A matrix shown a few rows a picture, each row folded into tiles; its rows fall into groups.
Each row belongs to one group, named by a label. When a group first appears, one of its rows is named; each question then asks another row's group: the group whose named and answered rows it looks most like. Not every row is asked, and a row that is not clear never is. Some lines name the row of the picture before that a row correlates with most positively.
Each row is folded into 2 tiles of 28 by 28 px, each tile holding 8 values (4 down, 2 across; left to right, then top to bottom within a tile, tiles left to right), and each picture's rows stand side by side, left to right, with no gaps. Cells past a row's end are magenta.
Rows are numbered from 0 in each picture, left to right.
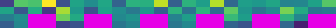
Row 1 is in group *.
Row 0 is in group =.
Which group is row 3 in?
=
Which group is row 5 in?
*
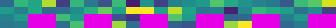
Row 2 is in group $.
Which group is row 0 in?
=
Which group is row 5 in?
=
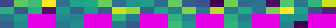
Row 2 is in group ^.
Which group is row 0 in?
=
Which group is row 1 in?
=
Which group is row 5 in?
*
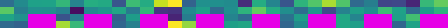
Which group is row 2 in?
=
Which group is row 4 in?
$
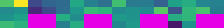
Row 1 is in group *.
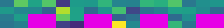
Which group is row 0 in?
=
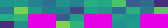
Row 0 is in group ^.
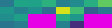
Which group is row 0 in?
=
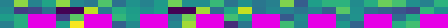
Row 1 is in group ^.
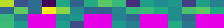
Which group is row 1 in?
*
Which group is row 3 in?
$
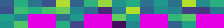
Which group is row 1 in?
*
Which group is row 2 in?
^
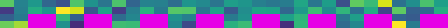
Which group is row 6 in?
=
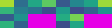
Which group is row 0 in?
*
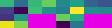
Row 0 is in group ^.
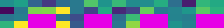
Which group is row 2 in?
^
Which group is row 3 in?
$
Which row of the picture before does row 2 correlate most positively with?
0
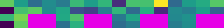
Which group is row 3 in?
=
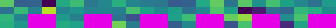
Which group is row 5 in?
^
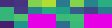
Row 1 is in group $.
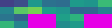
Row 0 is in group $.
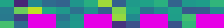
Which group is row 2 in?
*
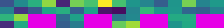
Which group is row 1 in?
=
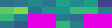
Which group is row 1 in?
$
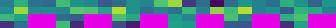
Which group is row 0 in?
^
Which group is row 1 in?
$
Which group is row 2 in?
*
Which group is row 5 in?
^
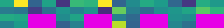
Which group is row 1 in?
=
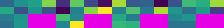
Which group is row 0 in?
=
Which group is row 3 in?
=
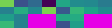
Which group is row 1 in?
^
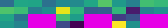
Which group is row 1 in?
*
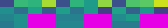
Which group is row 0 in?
=
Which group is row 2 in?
=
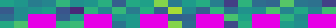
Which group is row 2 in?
=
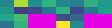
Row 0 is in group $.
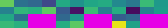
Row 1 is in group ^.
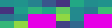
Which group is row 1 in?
*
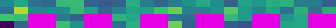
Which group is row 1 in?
$
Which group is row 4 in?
*
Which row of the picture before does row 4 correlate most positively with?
1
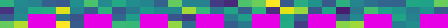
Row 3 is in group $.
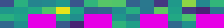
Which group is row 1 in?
*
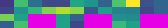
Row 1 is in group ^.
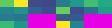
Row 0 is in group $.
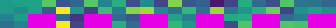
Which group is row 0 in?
=
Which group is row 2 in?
$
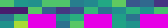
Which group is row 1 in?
^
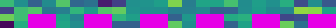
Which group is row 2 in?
*
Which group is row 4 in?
^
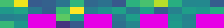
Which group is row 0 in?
$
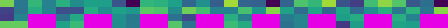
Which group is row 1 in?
^
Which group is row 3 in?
$
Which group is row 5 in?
=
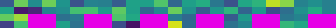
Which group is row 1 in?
$
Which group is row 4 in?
=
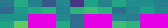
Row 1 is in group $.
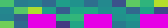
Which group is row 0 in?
$
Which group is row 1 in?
^
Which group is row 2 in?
=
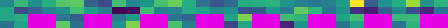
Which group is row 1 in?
$
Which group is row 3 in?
$
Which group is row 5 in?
^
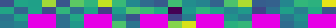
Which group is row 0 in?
=
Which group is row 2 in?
$
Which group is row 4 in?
$
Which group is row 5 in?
=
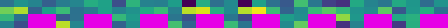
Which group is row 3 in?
$
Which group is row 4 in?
$
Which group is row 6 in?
*
